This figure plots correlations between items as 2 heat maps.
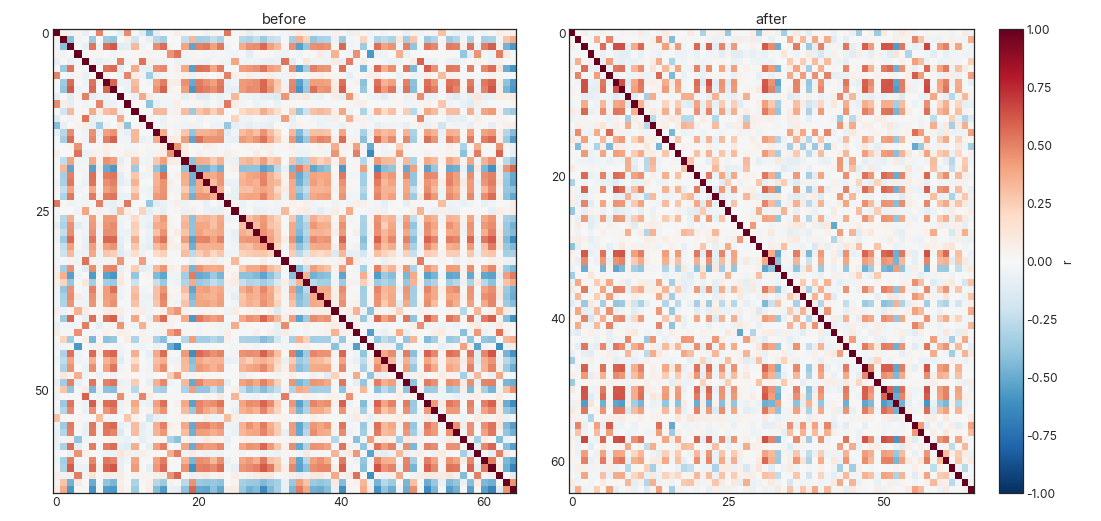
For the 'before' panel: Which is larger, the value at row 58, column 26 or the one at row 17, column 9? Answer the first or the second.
the first
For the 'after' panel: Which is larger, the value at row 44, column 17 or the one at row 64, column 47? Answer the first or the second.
the first
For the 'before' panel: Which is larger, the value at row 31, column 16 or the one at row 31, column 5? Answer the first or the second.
the second
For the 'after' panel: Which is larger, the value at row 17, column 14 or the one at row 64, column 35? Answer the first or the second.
the second
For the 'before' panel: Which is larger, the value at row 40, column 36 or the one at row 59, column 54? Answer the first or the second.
the first
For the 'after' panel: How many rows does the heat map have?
65
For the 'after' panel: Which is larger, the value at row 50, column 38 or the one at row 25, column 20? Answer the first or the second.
the second
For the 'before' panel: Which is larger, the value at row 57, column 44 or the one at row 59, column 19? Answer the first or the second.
the first
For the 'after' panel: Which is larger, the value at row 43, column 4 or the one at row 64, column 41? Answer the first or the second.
the second
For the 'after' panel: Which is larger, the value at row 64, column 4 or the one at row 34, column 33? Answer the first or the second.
the first
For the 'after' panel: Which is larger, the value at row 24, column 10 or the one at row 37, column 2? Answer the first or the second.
the first
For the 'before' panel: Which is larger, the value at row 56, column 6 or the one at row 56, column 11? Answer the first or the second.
the second
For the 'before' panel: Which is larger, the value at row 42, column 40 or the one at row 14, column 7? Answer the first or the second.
the second
